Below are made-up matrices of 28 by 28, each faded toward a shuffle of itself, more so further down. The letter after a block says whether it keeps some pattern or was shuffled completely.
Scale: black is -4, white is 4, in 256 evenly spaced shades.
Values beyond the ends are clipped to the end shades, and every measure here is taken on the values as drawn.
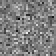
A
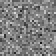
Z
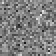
Z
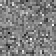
Z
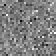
Z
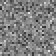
Z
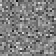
A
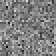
A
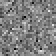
Z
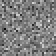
Z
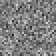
Z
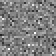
A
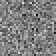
A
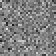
A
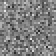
A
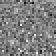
Z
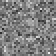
A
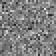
Z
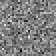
Z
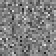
Z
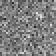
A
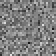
A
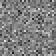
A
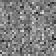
A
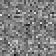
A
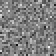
Z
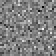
A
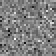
Z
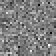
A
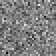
Z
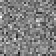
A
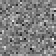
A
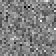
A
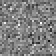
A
